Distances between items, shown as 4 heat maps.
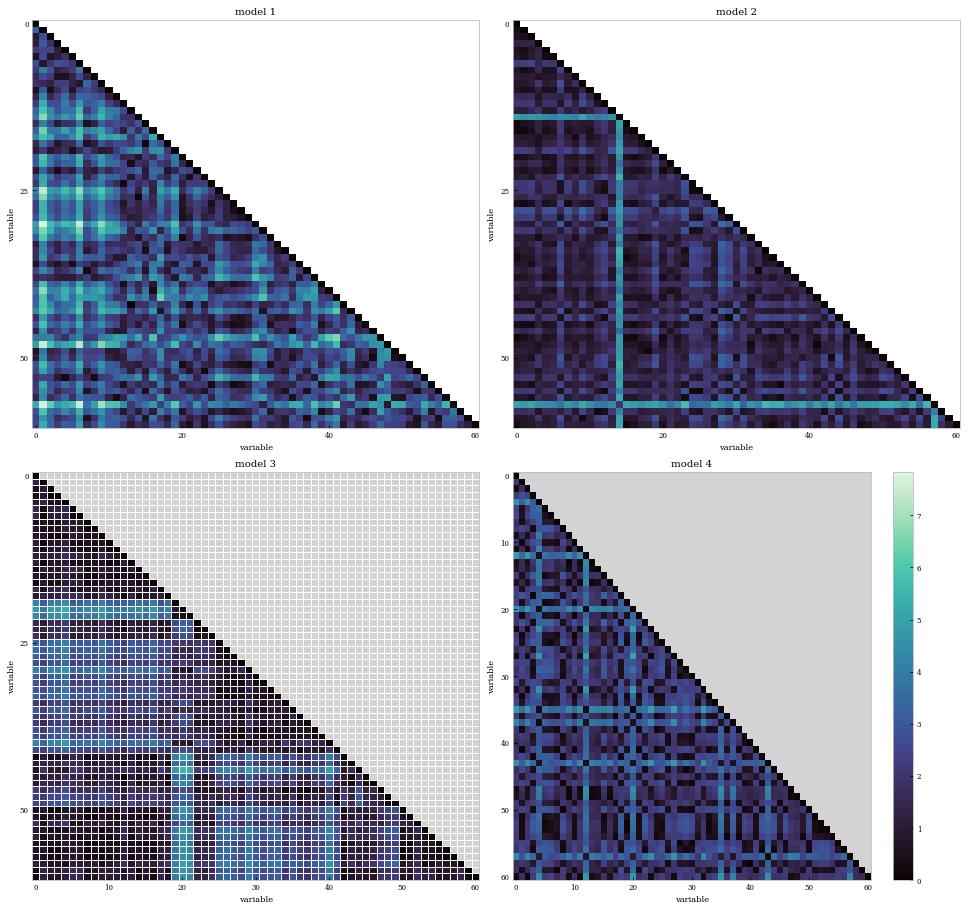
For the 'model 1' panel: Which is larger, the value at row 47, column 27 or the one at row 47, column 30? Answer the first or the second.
the second
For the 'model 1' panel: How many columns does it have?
61
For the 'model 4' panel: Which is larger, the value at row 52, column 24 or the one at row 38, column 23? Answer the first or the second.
the second
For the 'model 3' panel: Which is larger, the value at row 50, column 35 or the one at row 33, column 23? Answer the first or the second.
the first
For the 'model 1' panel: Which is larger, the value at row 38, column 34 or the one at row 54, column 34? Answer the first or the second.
the first
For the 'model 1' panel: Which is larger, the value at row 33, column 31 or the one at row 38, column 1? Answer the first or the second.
the first
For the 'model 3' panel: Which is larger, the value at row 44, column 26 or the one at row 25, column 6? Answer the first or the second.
the first
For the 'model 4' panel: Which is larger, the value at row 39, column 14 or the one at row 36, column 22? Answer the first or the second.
the second
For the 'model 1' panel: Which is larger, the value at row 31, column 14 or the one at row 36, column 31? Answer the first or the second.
the second
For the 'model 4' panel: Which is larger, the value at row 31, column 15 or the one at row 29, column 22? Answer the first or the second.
the first
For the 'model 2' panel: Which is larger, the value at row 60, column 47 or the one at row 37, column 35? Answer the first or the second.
the second
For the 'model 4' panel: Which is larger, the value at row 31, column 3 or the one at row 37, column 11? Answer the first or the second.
the second
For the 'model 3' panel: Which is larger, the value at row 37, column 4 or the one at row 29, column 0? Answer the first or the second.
the second
